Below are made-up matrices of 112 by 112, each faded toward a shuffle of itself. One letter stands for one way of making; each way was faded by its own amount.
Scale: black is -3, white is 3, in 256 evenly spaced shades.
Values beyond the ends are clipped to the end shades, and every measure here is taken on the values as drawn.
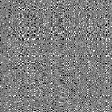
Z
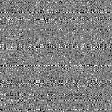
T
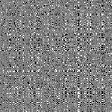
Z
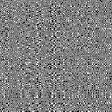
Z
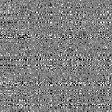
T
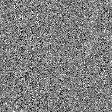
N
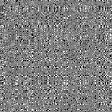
Z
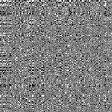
Z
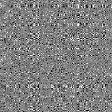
Z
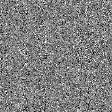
N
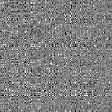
Z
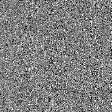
N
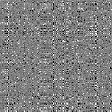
Z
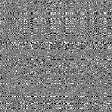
T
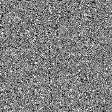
N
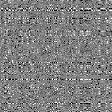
T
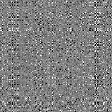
Z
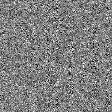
N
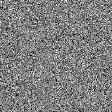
N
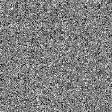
N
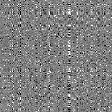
Z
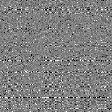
T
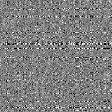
T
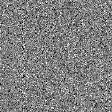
N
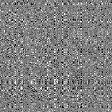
Z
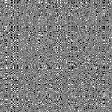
Z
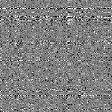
T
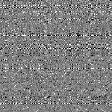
T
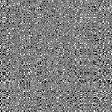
Z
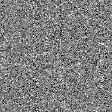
N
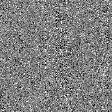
N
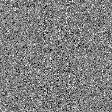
N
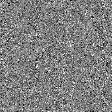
N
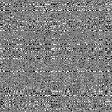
T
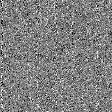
N
